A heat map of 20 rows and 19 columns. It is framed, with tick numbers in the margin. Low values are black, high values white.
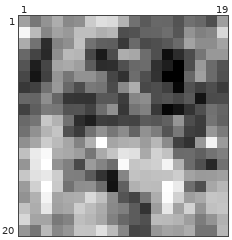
Odd rows or columns: none. Stripes: none. Average level on the scale: 50%.
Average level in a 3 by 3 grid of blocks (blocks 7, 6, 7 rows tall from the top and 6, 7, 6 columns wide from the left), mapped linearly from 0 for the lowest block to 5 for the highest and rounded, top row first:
2 1 0 | 2 2 0 | 5 3 5
